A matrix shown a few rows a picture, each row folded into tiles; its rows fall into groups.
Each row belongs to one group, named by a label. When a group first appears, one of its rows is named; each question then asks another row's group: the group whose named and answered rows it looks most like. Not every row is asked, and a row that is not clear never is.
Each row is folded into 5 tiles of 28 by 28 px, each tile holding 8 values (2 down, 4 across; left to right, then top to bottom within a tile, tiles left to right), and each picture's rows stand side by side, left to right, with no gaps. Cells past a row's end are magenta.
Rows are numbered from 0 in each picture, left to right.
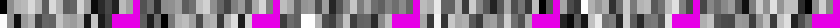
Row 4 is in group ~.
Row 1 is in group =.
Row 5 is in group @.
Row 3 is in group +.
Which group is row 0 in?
@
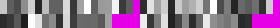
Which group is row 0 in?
~
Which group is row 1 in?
@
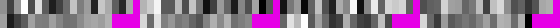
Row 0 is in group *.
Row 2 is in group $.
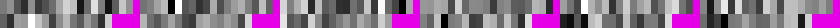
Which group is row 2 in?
*
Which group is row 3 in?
+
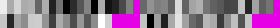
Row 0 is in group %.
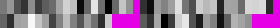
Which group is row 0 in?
=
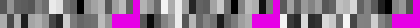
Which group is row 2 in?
@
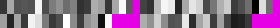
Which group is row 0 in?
=
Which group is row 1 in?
@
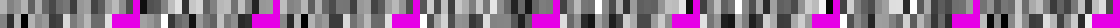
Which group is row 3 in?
@
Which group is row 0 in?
+
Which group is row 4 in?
$
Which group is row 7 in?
=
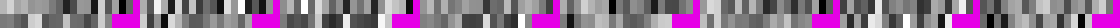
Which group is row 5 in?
+
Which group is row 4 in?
%
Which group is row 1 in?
*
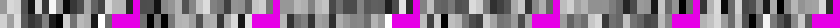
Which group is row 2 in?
%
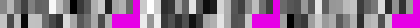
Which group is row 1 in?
+
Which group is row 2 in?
=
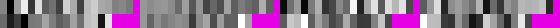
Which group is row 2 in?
$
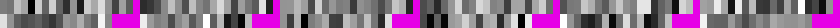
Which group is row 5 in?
*
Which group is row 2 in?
+
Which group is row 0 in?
*
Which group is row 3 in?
=
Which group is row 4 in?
@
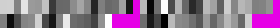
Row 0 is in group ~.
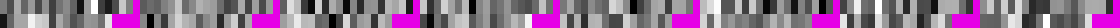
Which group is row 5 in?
+
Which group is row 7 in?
~
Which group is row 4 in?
=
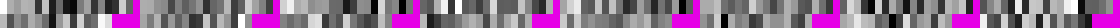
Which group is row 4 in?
+
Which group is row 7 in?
@
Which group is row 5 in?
+
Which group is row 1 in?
+
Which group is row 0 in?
%
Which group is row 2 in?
~
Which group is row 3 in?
*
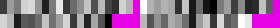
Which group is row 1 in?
%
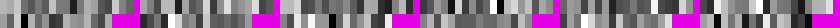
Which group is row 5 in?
@
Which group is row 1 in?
~
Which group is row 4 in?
%
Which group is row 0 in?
+
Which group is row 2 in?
+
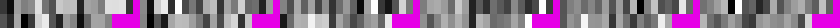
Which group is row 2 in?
%
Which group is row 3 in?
%
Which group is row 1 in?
*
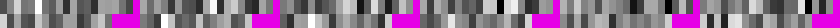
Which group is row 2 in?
=
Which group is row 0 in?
$
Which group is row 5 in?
=
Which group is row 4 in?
%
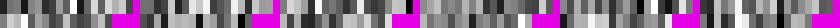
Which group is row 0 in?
$
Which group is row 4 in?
%
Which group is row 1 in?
=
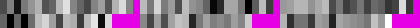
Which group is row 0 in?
=
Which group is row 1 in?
%
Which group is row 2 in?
%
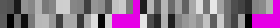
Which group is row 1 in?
@
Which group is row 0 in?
=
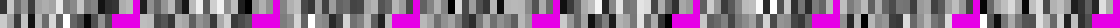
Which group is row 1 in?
@
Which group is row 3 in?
*
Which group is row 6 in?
+
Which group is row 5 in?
@
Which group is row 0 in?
@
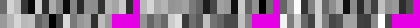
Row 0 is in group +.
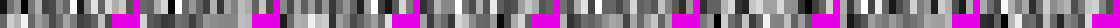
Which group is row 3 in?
$
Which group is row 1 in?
*
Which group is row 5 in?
@
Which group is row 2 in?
%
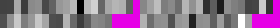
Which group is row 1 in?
%
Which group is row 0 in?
$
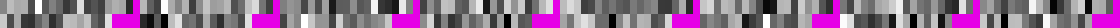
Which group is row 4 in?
+
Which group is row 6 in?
@
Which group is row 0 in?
+
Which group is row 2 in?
%
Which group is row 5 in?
~
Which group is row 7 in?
=
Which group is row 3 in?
@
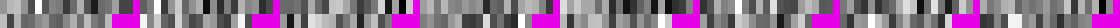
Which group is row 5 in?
$
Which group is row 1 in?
$
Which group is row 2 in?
=
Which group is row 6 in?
=
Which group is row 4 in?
%
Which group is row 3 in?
~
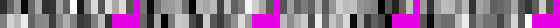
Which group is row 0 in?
$
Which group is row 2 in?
@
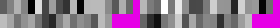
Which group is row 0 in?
*
